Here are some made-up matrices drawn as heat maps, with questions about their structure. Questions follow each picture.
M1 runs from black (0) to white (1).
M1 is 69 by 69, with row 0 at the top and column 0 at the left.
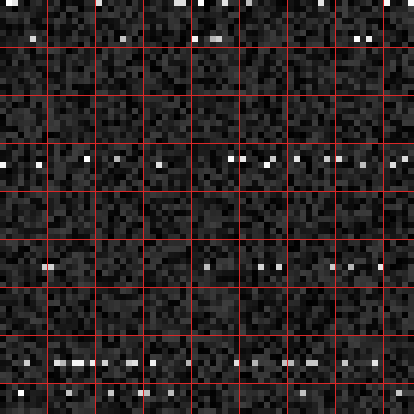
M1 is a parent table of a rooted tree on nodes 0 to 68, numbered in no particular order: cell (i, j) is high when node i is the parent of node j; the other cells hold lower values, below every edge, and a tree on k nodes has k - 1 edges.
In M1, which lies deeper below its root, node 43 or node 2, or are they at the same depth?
the same depth
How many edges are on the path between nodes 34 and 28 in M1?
4
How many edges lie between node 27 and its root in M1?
0
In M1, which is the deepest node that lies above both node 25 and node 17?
60
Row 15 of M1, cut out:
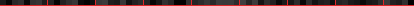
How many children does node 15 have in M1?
0
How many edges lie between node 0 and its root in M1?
1
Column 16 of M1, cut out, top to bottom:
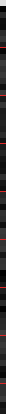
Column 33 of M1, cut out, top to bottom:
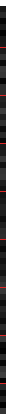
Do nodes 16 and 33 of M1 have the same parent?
yes
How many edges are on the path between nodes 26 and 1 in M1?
3
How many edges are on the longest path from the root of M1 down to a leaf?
2
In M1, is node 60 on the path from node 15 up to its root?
yes
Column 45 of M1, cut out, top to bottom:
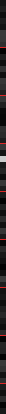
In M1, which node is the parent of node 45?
26
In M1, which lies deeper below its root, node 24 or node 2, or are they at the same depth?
the same depth
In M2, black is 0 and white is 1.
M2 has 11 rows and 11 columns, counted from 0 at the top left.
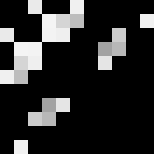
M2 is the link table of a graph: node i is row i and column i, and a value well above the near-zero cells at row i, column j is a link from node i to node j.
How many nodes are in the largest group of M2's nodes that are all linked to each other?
3
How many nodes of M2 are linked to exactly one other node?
1
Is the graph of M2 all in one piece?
no
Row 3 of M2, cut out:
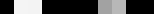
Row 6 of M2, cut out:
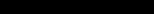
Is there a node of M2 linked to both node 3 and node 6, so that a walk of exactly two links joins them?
no
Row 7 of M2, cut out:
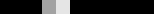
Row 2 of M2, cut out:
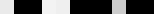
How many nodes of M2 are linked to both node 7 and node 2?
2
